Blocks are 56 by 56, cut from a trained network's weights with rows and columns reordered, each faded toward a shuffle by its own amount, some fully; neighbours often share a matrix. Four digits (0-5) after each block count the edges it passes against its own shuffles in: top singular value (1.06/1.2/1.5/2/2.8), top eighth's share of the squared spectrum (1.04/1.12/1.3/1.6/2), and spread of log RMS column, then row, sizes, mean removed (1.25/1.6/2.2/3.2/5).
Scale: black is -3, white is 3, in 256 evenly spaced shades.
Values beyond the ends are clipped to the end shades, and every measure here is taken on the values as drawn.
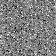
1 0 0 0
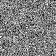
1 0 0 0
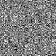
3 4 1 2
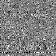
3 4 1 2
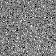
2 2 0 1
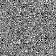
2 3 1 1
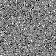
0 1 0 0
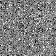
1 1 0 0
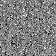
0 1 0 0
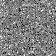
0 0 0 0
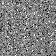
0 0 0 0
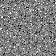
0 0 0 0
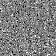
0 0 0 0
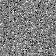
0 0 0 0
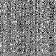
3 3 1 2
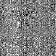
3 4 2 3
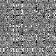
3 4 3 1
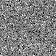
0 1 0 0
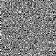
3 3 2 1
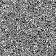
2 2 0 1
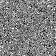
0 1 0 0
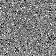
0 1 0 0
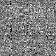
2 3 2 0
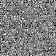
1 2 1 0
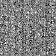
2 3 1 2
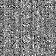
3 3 1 2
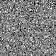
1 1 0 0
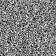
1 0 0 0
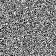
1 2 0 0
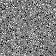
0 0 0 0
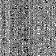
3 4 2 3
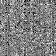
2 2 0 1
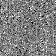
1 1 0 0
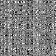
3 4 2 3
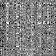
3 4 1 3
